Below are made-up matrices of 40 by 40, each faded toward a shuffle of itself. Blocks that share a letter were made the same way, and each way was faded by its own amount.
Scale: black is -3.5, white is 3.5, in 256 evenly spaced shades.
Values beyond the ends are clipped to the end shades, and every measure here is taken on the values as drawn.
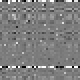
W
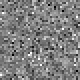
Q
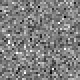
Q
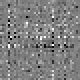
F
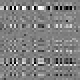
W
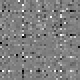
F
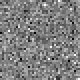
Q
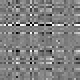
W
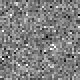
Q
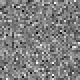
Q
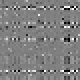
W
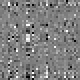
F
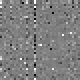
F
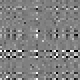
W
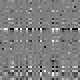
W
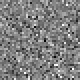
Q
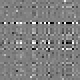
W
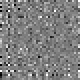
F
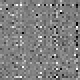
F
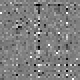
F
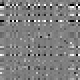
W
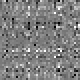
F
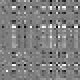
W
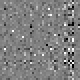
F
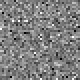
Q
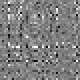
F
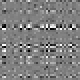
W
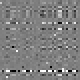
W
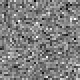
Q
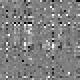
F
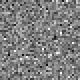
Q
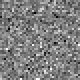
Q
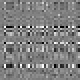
W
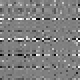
W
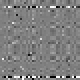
W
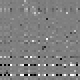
W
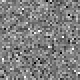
Q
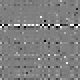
W
